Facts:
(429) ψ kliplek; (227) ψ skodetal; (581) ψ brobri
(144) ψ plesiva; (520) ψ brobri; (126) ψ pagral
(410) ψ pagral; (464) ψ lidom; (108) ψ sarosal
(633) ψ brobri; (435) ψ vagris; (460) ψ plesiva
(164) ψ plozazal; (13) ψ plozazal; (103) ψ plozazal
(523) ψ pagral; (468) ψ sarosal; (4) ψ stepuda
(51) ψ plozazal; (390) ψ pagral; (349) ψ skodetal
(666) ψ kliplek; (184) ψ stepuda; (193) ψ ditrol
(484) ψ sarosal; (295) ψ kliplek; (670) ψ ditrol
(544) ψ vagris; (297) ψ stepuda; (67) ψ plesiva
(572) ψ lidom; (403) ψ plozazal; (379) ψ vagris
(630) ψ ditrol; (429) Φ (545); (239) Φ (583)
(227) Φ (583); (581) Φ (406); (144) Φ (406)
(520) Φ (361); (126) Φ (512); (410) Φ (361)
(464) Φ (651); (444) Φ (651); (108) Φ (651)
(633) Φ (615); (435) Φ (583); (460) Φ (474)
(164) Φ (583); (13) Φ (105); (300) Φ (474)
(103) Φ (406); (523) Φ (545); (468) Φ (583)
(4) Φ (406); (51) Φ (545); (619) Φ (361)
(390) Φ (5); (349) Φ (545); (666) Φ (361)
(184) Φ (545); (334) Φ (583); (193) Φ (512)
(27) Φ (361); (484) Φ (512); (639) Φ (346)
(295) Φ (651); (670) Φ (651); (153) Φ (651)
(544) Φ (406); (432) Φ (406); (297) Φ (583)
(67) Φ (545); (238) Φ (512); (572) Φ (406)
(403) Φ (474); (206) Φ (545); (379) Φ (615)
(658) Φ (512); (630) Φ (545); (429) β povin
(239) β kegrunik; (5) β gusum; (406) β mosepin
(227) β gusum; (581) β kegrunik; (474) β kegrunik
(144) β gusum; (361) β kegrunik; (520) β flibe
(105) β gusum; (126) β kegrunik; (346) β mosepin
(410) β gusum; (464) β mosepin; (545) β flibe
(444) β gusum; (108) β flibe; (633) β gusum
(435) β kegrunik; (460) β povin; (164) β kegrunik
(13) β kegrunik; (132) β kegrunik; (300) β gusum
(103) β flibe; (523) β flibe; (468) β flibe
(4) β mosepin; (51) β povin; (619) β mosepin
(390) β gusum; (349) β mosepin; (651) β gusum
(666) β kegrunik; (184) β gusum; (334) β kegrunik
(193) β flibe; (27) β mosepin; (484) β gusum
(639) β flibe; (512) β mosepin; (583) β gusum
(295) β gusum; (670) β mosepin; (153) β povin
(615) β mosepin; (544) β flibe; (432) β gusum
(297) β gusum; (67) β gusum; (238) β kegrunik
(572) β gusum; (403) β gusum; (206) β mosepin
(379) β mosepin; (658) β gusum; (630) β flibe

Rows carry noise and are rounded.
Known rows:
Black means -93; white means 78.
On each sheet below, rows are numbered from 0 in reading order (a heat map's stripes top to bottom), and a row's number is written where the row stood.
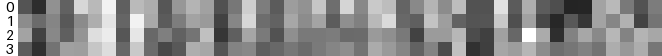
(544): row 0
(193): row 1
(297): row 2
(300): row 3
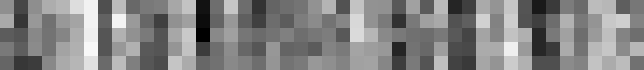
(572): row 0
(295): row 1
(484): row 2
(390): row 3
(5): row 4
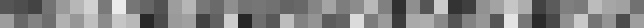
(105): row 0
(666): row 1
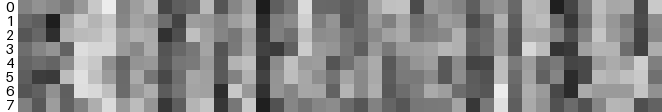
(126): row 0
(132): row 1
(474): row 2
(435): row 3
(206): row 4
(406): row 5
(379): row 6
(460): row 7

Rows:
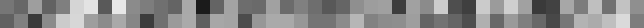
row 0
(184)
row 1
(512)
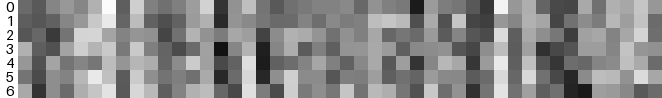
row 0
(633)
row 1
(658)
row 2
(615)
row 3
(670)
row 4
(429)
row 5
(4)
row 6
(103)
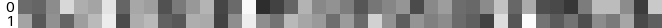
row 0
(581)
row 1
(468)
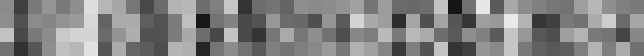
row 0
(153)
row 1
(410)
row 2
(164)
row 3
(432)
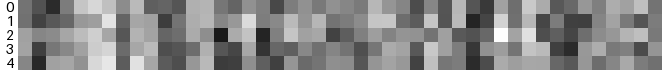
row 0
(583)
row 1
(639)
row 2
(349)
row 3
(13)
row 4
(403)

